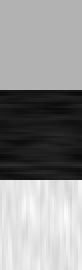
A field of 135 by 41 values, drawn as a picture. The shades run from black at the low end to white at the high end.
It is made of 3 by 1 panels. Panel 1,1: high, flat. Panel 2,1: very low, streaked across, faint in contrast. Panel 3,1: very high, streaked downward, faint in contrast.
